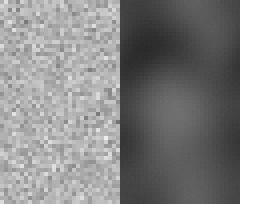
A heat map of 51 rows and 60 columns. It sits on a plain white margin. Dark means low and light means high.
The table splits into one row of 2 panels. Panel 1,1: high, fine-grained. Panel 1,2: low, smooth.
